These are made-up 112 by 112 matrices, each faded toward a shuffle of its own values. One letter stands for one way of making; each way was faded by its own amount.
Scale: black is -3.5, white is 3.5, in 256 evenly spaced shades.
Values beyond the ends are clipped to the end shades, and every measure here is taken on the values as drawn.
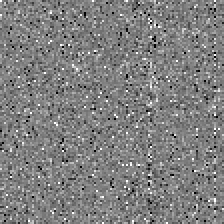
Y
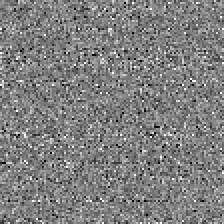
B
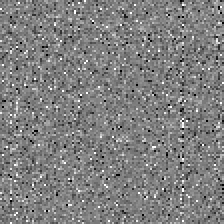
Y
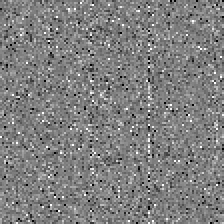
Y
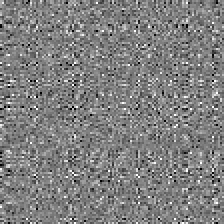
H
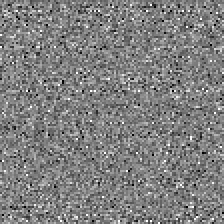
B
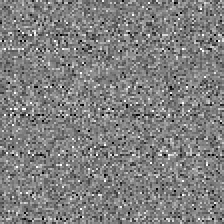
B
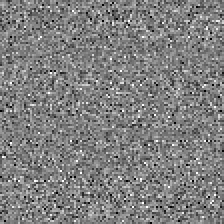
B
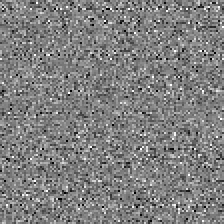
B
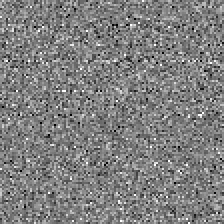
B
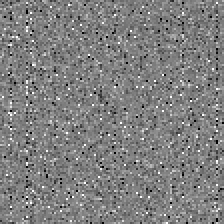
Y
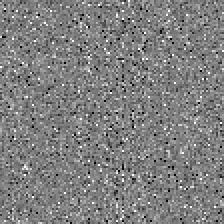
Y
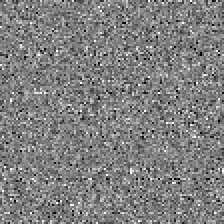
B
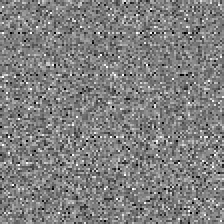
B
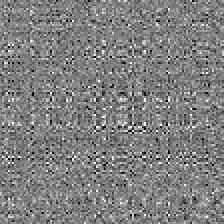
H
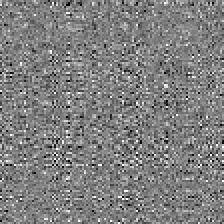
H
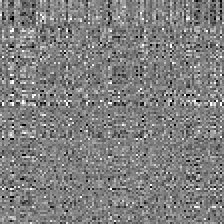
H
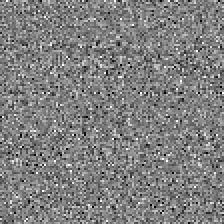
B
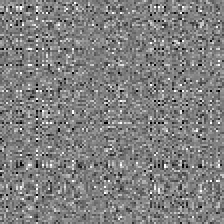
H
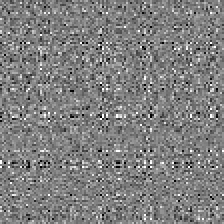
H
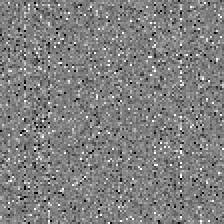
Y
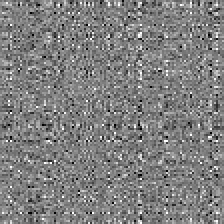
H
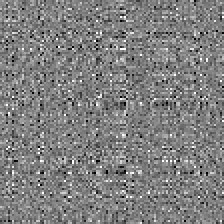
H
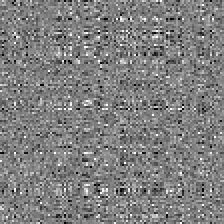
H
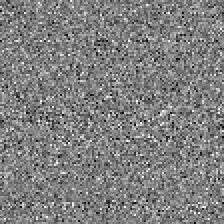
B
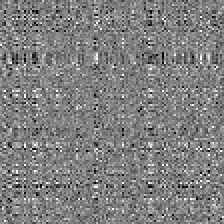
H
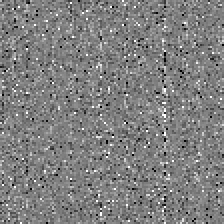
Y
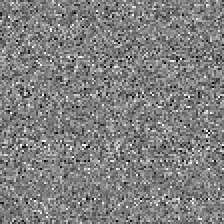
B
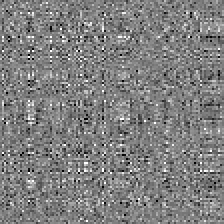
H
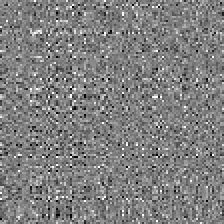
H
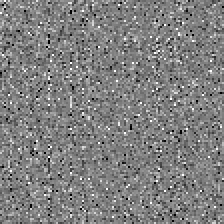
Y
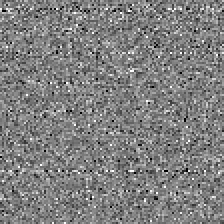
B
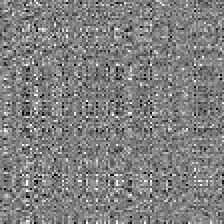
H
